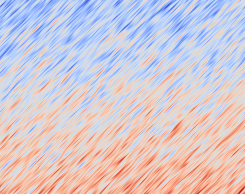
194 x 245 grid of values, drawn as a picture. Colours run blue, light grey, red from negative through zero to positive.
Slope: up to the bottom. Histogram: bell-shaped. Grain: diagonal, up to the right. Average level on the scale: 50%.
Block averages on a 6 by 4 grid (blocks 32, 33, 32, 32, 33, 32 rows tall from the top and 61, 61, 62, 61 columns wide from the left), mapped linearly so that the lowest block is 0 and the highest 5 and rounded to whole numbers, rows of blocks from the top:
0 0 0 1
1 1 1 1
2 2 2 2
3 3 3 3
4 4 4 4
4 5 5 5
